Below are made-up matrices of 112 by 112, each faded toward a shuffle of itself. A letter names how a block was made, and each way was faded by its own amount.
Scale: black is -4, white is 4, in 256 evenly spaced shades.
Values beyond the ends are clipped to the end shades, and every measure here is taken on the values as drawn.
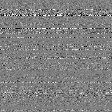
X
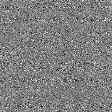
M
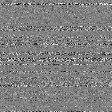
X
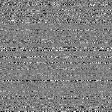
X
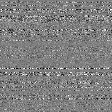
X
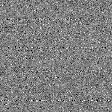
M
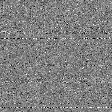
M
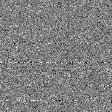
M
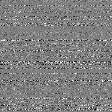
X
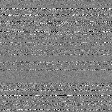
X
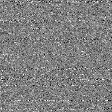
M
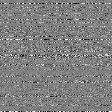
X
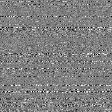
X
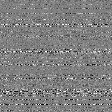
X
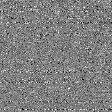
M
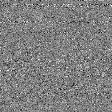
M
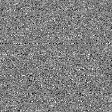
M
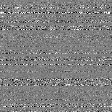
X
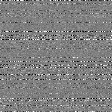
X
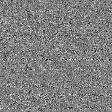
M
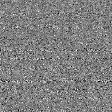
M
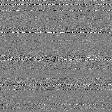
X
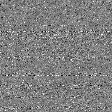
M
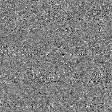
M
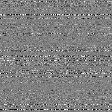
X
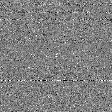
M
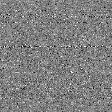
M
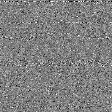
M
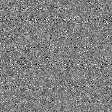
M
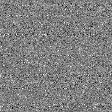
M
